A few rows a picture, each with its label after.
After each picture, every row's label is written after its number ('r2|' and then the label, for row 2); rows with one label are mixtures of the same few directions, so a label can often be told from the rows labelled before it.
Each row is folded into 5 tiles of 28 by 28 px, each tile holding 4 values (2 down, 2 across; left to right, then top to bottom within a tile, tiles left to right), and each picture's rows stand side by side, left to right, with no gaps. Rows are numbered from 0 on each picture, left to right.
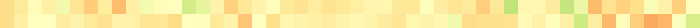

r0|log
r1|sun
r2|sun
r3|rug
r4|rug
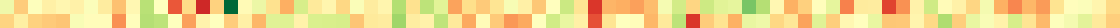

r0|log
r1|rug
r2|log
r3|rug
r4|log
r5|sun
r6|sun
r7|sun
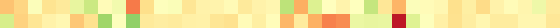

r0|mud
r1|sun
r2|log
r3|log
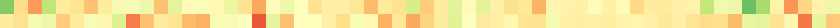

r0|sun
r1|log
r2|mud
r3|log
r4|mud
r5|sun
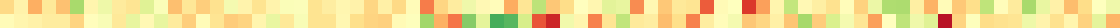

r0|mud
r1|rug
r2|rug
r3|rug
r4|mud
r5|sun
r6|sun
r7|sun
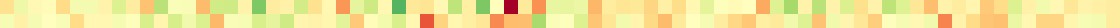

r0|log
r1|log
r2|log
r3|rug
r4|rug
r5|log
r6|sun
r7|rug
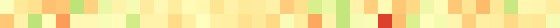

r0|mud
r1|mud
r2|sun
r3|rug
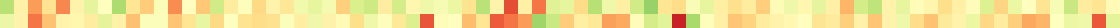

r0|log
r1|mud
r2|log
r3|rug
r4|log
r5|log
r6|sun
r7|log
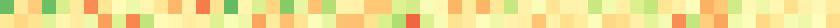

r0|sun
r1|rug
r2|sun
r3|rug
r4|log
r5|rug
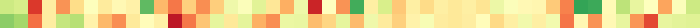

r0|rug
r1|log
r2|mud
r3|mud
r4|sun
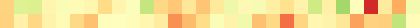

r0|sun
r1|log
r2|rug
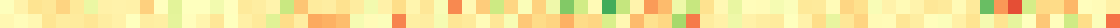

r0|rug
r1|log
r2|log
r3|mud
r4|sun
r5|log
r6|rug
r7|sun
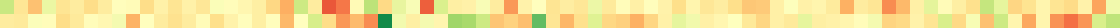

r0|sun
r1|mud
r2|sun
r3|log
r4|rug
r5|sun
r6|sun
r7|rug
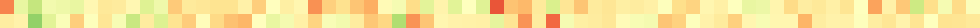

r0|log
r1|rug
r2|log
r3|mud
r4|sun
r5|sun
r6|mud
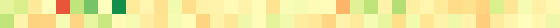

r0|log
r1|mud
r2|log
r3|mud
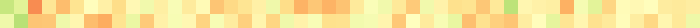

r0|rug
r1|mud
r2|sun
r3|rug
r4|sun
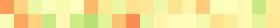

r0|rug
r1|log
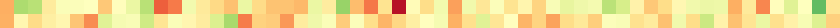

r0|sun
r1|sun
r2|log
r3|mud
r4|sun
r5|log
